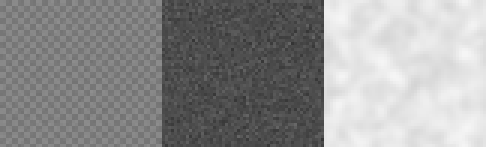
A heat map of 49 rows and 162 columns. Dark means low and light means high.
It is made of 1 by 3 panels. Panel 1,1: middling, checkered, faint in contrast. Panel 1,2: low, fine-grained, faint in contrast. Panel 1,3: very high, blotchy, faint in contrast.
